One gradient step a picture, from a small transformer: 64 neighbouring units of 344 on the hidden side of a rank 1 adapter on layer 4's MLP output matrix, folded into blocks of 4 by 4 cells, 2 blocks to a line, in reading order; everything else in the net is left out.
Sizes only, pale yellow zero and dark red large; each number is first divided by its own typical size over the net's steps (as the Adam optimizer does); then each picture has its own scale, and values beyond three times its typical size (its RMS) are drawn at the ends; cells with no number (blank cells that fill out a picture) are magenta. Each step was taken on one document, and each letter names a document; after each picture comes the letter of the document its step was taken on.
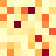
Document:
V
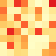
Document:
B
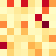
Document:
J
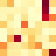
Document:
J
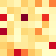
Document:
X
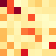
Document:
X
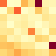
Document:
X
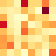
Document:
J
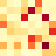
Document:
V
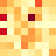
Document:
X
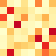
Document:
V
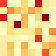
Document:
V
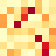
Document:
V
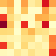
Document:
J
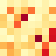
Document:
V
